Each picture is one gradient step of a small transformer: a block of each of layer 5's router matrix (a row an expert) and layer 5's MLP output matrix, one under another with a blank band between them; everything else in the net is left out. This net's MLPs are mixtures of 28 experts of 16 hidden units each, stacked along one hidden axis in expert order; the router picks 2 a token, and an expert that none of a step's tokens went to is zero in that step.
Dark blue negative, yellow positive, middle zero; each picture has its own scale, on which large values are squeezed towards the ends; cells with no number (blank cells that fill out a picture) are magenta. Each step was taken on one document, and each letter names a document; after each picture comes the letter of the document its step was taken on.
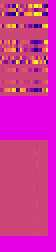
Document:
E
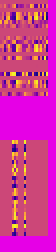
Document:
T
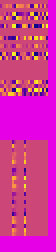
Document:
T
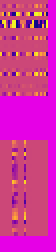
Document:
T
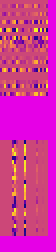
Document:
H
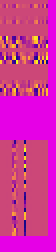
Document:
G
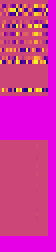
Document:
E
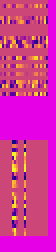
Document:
H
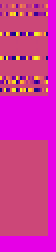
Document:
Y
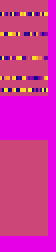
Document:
Y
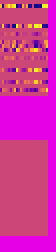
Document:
E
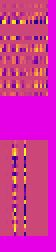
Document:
H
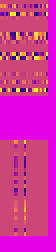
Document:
Y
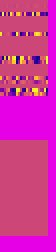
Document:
Y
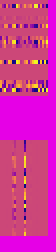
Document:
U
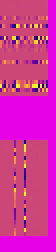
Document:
U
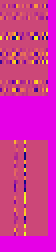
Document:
G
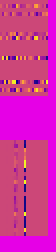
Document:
Y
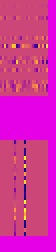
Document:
G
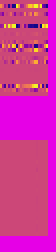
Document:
E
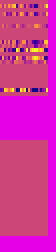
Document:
E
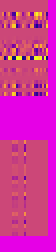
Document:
T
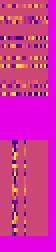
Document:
H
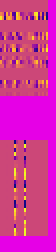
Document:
G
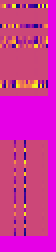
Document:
U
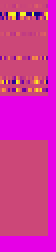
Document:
Y
